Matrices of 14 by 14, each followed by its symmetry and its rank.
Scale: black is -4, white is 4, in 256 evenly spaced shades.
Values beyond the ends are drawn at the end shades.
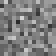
antisymmetric, full rank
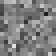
antisymmetric, full rank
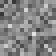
symmetric, full rank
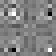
symmetric, rank two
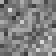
symmetric, full rank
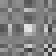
symmetric, rank two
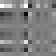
neither, rank one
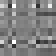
neither, rank two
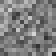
symmetric, full rank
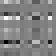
neither, rank one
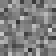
antisymmetric, full rank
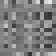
neither, rank two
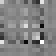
symmetric, rank two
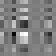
neither, rank one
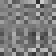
neither, rank two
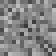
symmetric, full rank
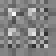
symmetric, rank two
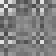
symmetric, rank two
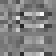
neither, rank two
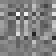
neither, rank two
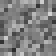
antisymmetric, full rank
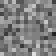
antisymmetric, full rank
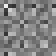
symmetric, rank two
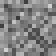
symmetric, full rank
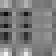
neither, rank one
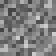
symmetric, full rank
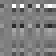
neither, rank one
